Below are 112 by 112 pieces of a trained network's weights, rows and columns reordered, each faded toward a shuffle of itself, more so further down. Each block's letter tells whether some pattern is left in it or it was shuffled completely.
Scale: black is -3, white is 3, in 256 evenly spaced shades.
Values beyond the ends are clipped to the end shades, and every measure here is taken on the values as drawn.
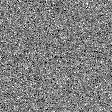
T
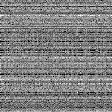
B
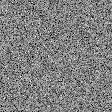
T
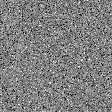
T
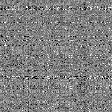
B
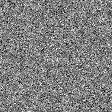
T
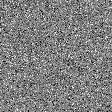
T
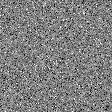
T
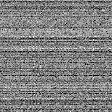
B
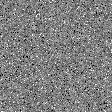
T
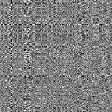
B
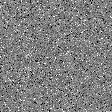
T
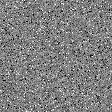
T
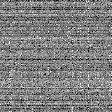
B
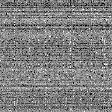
B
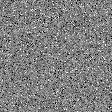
T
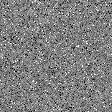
T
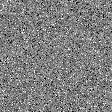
T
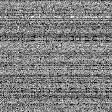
B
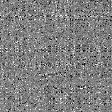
B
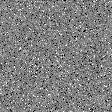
T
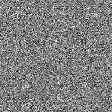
B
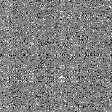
B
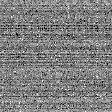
B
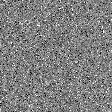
T
